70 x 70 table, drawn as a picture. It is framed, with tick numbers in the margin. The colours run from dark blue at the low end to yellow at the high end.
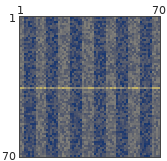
Average level on the scale: 30%. Stripes: upright, repeating 6 times. Odd lines: row 36. Slope: none.
